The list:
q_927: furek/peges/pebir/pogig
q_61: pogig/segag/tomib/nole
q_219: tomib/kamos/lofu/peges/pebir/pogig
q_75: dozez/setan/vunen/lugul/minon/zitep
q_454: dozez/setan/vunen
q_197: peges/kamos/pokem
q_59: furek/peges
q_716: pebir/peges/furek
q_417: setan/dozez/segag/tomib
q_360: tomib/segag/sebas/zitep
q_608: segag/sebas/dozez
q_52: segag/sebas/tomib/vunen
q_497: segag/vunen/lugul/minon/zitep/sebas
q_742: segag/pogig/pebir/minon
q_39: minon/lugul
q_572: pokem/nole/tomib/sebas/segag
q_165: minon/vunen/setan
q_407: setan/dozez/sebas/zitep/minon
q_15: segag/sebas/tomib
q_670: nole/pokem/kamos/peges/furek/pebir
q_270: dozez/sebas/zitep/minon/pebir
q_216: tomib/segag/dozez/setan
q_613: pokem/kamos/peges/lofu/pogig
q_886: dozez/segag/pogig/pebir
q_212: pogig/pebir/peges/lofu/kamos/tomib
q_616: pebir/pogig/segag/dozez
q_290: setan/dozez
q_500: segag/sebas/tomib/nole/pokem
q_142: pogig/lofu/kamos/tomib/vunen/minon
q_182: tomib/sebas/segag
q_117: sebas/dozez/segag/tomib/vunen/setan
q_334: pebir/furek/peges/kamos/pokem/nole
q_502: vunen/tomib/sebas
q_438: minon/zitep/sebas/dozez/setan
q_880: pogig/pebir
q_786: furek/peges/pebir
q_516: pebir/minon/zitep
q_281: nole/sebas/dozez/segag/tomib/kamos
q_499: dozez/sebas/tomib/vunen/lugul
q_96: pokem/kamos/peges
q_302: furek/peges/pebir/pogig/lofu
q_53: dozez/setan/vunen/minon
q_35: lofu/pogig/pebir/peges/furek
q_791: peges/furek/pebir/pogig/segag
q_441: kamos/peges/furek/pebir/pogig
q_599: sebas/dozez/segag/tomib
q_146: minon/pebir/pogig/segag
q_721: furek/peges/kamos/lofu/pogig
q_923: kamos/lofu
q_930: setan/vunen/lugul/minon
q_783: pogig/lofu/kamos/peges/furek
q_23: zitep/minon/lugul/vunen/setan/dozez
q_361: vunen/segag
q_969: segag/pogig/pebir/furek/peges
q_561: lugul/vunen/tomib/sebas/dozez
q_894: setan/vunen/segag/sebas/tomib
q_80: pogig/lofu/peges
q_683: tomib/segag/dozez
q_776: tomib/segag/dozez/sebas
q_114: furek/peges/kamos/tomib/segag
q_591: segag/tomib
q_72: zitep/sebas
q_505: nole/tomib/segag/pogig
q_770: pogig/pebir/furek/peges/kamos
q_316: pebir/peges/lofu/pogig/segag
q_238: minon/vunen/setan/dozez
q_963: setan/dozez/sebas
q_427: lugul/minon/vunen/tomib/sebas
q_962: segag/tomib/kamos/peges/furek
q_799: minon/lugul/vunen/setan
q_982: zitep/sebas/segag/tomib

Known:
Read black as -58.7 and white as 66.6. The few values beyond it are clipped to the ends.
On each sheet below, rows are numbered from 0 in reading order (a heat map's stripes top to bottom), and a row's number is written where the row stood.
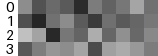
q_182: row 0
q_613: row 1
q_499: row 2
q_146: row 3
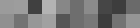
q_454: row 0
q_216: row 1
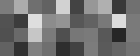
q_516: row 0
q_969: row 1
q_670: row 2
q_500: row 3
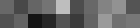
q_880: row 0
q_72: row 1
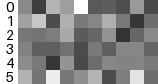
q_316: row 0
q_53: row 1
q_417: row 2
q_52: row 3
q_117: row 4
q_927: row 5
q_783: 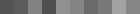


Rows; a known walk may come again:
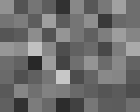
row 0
q_182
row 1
q_290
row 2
q_783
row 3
q_683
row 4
q_963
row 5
q_880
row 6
q_361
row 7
q_500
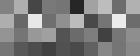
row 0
q_270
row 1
q_927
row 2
q_216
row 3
q_360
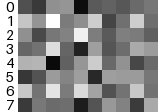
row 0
q_96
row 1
q_786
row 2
q_212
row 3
q_962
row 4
q_561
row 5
q_742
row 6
q_302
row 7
q_281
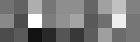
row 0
q_770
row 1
q_791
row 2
q_72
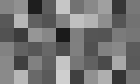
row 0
q_142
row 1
q_39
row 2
q_197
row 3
q_52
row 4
q_80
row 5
q_516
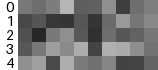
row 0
q_417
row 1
q_982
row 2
q_613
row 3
q_146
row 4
q_454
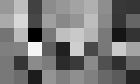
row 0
q_165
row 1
q_238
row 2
q_930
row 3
q_114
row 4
q_572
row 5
q_894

